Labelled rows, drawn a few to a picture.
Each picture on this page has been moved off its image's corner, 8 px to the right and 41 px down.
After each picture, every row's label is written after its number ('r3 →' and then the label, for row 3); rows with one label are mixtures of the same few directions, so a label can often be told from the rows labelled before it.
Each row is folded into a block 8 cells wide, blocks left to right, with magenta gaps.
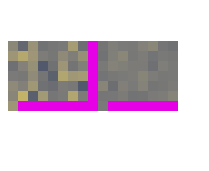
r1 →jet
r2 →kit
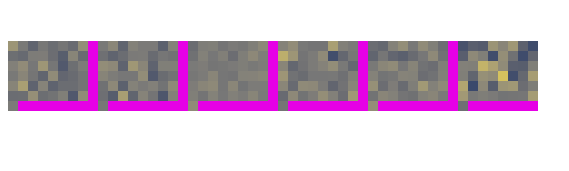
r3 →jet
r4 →jet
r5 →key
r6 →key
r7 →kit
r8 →kit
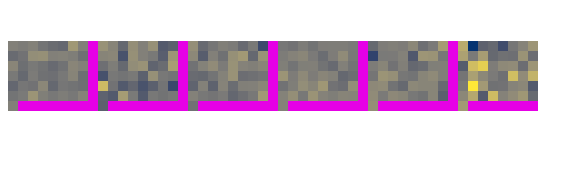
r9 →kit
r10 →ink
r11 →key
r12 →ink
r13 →key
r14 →jet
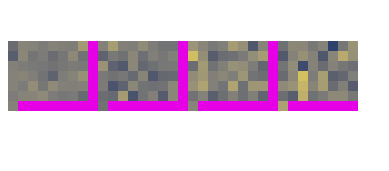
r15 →key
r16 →jet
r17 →kit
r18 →key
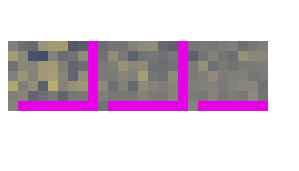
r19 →kit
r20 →kit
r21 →key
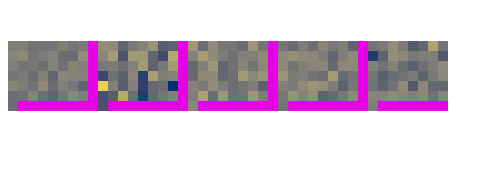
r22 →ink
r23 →ink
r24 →jet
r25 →ink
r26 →kit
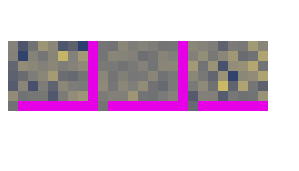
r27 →key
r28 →ink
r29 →ink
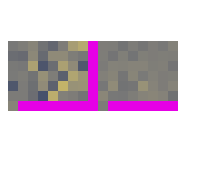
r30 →ink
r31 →jet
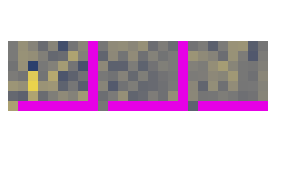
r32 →key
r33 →jet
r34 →kit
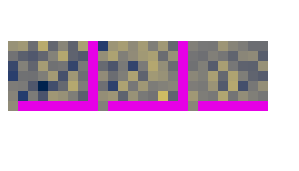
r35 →ink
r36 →jet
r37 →ink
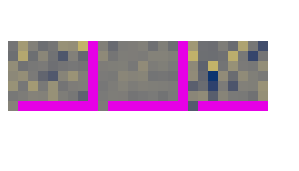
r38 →key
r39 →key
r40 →key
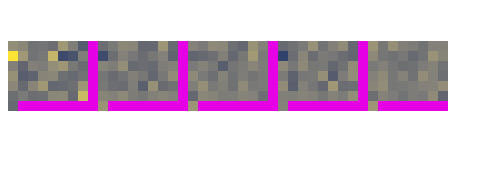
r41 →key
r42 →kit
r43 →kit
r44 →kit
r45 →kit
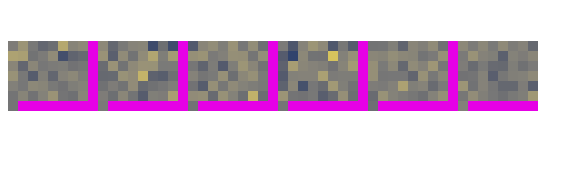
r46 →key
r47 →key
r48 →jet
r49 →key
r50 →ink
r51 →jet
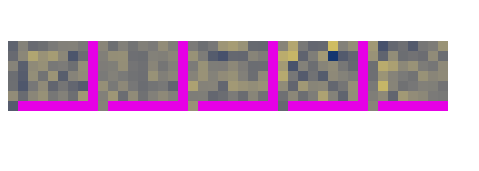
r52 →kit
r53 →jet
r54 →kit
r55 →key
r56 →jet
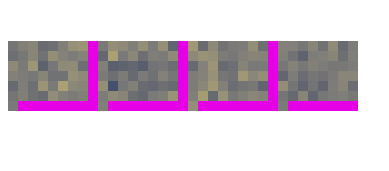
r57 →ink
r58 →jet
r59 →jet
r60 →ink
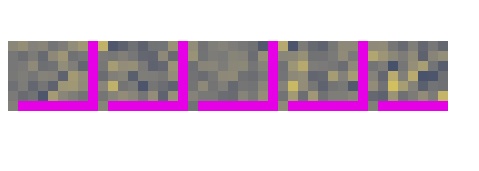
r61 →ink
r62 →jet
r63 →key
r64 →jet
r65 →key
